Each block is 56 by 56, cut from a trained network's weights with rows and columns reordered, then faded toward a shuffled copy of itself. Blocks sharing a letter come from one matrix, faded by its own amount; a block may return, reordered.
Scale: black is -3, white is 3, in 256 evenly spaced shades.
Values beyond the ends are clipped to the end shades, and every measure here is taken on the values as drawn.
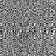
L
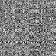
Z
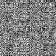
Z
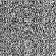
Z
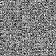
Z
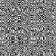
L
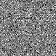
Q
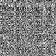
Z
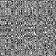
L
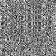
Z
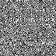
Q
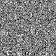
Q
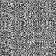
Z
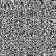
Z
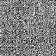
Z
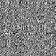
Z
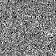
Q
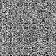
Z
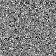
Q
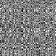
L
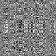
L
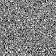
Q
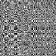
L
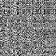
Z
